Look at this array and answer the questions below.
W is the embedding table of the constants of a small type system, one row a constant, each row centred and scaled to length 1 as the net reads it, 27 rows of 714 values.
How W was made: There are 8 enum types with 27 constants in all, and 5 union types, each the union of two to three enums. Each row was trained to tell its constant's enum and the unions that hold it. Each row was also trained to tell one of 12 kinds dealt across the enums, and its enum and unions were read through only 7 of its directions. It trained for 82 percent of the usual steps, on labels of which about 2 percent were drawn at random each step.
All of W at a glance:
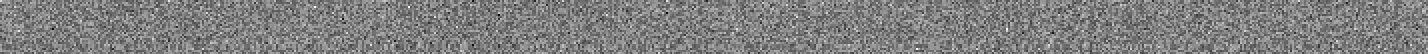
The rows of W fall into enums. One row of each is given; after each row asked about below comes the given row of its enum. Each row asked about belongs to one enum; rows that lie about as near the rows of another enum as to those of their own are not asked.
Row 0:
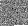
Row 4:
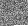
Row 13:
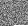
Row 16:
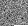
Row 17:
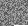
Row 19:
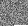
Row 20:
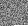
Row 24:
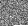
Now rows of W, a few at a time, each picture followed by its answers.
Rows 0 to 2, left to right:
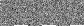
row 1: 17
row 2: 19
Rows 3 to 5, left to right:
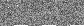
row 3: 0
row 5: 17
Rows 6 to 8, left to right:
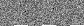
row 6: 20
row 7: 0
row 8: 16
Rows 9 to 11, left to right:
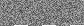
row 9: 13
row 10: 17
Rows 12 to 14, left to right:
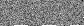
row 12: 20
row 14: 20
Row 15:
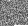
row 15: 19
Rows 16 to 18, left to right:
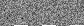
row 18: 13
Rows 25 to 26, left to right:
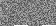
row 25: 17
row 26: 20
